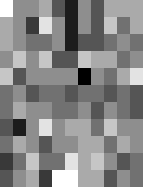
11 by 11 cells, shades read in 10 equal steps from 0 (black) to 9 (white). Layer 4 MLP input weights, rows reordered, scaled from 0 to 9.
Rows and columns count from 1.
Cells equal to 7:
8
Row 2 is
6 5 2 8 5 1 5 3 7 4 6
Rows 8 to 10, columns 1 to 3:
3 1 5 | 4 6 5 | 2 4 7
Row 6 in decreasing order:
5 4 4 4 4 4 4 3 3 3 3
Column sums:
53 52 52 56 52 46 53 50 54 52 53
